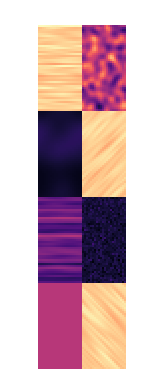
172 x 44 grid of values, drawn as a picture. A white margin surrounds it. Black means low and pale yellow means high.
The table splits into 4 rows of 2 panels. Panel 1,1: very high, streaked across, faint in contrast. Panel 1,2: middling, blotchy, strong in contrast. Panel 2,1: very low, smooth, faint in contrast. Panel 2,2: very high, slanting up to the right, faint in contrast. Panel 3,1: low, streaked across. Panel 3,2: very low, fine-grained, faint in contrast. Panel 4,1: middling, flat. Panel 4,2: very high, slanting down to the right, faint in contrast.
